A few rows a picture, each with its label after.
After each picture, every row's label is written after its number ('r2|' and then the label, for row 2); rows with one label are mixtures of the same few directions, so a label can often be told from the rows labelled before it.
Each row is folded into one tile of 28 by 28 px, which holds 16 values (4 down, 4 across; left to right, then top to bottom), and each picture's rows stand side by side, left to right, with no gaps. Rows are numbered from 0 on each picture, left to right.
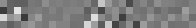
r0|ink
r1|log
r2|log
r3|log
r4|log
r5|log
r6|ink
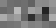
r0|ink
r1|ink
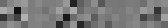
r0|ink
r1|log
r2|log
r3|log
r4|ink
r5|ink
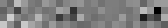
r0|log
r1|log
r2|ink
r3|log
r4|log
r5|ink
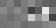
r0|log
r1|ink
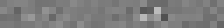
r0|ink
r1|ink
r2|log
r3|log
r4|ink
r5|ink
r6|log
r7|log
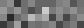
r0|log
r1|ink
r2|log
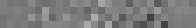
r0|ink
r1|ink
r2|log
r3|log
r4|log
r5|log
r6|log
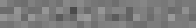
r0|ink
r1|ink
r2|ink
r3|ink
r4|ink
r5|log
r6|ink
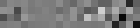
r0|ink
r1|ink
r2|ink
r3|ink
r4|log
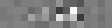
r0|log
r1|ink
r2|ink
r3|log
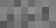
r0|log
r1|ink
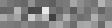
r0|ink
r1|ink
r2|log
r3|log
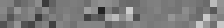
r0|log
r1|log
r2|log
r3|ink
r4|ink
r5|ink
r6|ink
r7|log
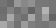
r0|log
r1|ink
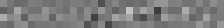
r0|ink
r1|ink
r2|ink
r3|log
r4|ink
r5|ink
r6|ink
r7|log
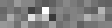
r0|log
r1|ink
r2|log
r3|ink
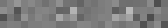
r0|ink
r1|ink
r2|ink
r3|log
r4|ink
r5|log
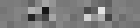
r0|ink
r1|ink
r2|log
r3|ink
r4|log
